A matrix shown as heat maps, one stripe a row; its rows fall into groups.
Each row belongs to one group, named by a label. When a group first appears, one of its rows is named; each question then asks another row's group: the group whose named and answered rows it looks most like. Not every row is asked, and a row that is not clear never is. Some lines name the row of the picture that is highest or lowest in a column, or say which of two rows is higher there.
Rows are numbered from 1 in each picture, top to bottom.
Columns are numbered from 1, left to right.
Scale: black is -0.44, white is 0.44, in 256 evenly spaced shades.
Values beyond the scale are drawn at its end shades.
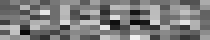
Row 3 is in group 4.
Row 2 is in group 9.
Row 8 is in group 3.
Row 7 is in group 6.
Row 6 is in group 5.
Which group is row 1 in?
6
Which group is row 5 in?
4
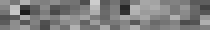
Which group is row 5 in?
6
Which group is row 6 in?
3
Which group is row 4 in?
9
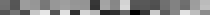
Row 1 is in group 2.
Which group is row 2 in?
2
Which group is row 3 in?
4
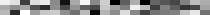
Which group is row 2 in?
3
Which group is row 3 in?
2
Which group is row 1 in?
5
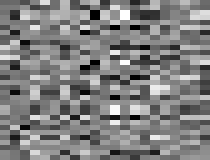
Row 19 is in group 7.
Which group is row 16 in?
4
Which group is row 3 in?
2
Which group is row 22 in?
3
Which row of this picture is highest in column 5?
1
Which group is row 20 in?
4
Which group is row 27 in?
2
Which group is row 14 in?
7
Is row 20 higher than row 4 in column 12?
No
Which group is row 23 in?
3
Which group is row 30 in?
9
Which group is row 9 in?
6
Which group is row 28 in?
7
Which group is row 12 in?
5
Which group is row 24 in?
4
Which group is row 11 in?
3
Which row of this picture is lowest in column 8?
24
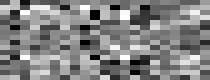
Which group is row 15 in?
4
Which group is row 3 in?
2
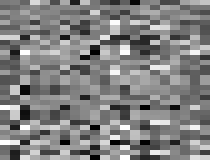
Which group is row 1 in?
4
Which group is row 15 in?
3
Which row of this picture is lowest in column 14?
1
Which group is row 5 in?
3
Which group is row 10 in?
2
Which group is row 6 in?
7
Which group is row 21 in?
9
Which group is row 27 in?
3
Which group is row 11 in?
2
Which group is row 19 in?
6
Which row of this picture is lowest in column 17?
1
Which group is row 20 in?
7
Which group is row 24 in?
6
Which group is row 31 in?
7
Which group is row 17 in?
9
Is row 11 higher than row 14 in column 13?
Yes
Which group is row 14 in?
7
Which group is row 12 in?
7
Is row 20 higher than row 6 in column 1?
Yes
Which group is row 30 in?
2
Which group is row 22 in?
5
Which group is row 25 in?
7
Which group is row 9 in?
4
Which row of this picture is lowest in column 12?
29
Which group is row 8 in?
5
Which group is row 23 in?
6
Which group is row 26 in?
2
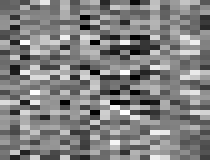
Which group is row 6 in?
7
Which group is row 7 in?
9
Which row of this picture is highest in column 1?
21
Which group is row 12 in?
6
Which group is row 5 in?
6
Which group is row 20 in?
2
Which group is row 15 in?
2
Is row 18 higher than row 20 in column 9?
No
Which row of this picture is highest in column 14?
24
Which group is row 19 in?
4
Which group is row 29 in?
3
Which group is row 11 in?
4
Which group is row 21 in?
5
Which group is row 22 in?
3
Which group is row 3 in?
4
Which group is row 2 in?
9
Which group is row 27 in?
7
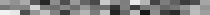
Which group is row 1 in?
3
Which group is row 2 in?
4
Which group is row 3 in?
5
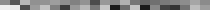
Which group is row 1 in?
2
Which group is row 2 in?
5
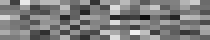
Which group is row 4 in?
5
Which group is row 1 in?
2
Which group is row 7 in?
3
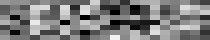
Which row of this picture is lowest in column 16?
5
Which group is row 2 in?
4
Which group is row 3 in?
4
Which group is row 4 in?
7
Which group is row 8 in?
3
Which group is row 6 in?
4
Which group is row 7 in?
7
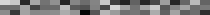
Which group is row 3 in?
7
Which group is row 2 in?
9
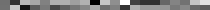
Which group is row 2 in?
6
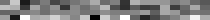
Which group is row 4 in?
2
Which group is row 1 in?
6
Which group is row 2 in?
5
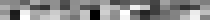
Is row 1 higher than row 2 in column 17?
Yes
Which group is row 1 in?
5
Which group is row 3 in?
2
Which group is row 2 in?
3
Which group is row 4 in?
2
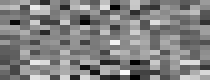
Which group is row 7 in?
3
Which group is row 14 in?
7
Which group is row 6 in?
5
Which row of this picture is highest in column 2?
2
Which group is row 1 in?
3
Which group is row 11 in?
9
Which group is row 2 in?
5
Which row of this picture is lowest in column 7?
2
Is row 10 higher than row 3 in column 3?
Yes
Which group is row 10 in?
9
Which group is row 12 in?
9
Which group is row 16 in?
4
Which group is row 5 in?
7
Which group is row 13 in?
4
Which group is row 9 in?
3
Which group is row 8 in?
9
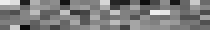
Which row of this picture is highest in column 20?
1
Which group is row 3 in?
7
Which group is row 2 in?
5
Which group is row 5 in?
3
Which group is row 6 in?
6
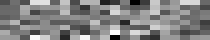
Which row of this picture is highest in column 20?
1
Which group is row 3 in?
9
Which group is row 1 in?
4
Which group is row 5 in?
6
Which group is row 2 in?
7
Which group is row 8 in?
5
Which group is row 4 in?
9
